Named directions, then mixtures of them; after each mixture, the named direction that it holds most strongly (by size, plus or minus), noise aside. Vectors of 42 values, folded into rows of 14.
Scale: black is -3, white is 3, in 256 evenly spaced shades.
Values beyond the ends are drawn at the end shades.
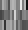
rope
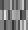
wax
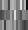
rope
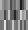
wax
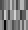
wax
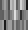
rope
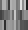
rope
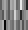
rope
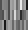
rope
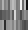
rope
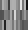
rope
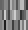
wax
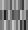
wax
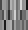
rope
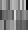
rope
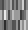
wax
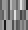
rope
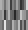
wax
